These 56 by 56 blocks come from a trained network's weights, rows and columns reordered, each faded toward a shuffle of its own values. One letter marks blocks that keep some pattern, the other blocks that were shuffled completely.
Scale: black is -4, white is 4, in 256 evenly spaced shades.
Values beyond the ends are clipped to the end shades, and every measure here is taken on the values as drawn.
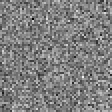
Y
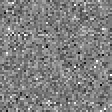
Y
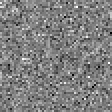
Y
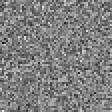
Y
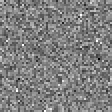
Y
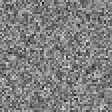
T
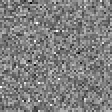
Y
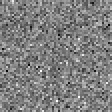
Y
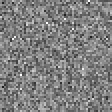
Y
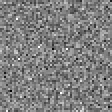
T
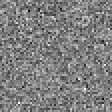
Y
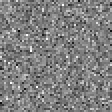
Y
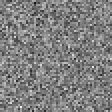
T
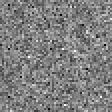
T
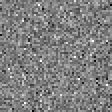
T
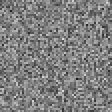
Y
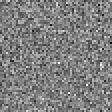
Y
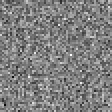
Y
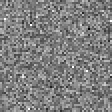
T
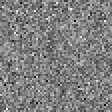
T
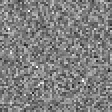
Y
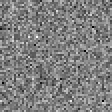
Y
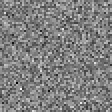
T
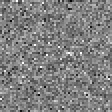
Y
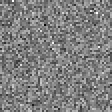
Y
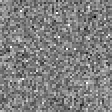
Y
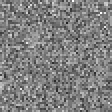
Y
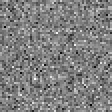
Y
